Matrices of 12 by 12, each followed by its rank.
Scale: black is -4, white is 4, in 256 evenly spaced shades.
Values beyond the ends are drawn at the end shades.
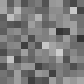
full rank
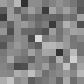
full rank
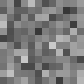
full rank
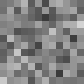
full rank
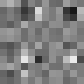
two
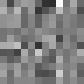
two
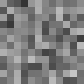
full rank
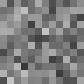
full rank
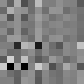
two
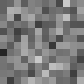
full rank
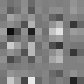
two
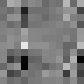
two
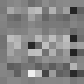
two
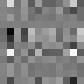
two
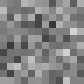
full rank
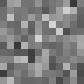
full rank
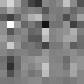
two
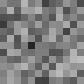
full rank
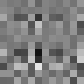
two
